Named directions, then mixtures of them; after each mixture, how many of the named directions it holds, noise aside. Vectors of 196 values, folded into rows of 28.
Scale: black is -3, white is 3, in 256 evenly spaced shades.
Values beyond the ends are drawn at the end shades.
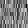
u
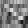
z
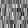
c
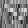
two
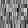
three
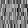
two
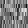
two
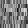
three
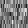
two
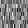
one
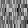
three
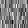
two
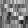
one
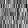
one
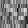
three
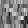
two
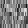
three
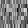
three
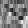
one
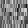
three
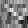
one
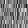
one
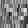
three
